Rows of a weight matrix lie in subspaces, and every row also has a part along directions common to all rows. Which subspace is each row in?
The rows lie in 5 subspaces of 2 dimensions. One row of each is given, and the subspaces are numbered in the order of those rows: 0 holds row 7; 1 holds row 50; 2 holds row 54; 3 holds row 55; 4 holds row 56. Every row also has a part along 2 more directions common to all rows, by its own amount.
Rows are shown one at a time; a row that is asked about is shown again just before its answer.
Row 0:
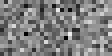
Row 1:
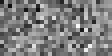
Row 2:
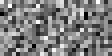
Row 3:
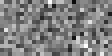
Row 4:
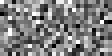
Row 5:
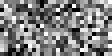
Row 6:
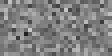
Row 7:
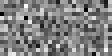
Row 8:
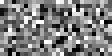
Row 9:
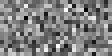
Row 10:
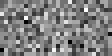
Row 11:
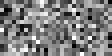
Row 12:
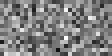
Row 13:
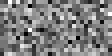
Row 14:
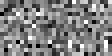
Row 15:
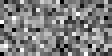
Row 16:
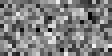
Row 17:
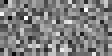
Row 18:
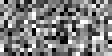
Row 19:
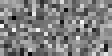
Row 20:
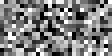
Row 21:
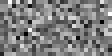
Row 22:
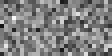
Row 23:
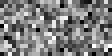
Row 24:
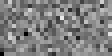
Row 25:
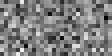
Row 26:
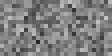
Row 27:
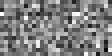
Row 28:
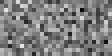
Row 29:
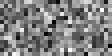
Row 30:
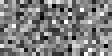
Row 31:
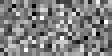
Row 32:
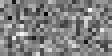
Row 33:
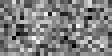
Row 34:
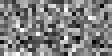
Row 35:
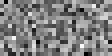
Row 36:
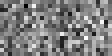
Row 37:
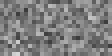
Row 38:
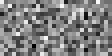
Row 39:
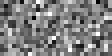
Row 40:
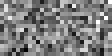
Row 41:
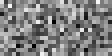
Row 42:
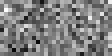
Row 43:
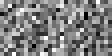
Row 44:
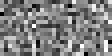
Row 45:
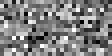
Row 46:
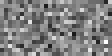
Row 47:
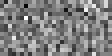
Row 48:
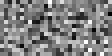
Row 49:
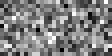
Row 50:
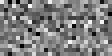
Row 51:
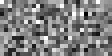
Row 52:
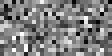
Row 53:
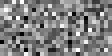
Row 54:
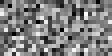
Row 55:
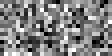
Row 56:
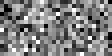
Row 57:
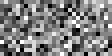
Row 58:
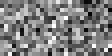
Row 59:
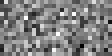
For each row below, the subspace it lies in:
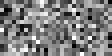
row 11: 4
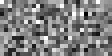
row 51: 2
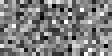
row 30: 1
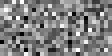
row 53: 4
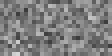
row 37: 3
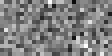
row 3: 1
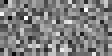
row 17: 0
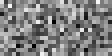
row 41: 2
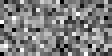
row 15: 3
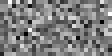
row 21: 1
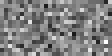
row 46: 1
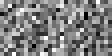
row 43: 2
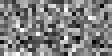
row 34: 3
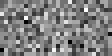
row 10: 0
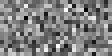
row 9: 0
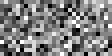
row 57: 3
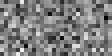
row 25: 3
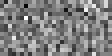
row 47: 0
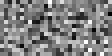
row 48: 1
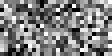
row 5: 4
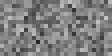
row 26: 4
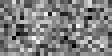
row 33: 4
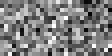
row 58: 3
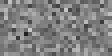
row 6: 1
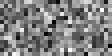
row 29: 3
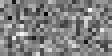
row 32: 4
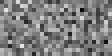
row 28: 1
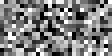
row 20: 1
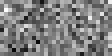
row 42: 4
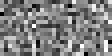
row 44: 0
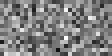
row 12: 3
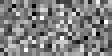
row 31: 2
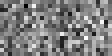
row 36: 2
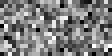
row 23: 3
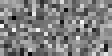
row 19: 3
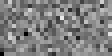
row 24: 1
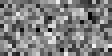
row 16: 3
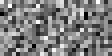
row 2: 2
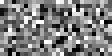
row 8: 2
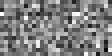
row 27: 0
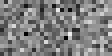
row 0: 1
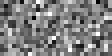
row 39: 2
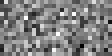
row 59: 0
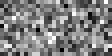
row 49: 3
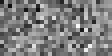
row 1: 2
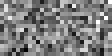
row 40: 4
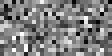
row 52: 4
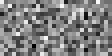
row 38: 2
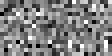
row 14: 0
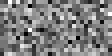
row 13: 1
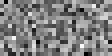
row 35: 0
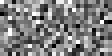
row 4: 2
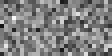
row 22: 3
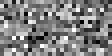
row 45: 4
